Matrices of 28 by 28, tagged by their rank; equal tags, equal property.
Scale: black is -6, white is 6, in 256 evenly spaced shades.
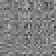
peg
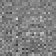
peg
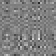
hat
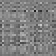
hat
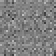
peg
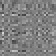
hat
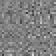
peg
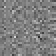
peg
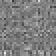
peg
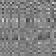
hat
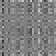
hat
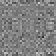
peg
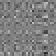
hat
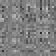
peg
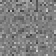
peg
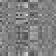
hat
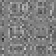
peg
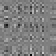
hat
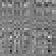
hat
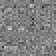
peg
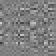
hat
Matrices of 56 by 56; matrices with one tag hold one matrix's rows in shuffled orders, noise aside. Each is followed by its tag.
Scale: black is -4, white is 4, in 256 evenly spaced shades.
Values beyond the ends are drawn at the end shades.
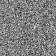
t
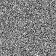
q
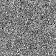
t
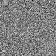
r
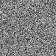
r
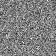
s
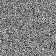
r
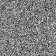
t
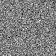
s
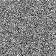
t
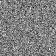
r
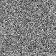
t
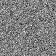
q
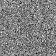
t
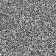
r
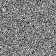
r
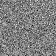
r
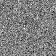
q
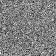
r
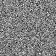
s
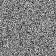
r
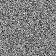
q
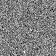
q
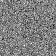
q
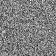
r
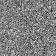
t
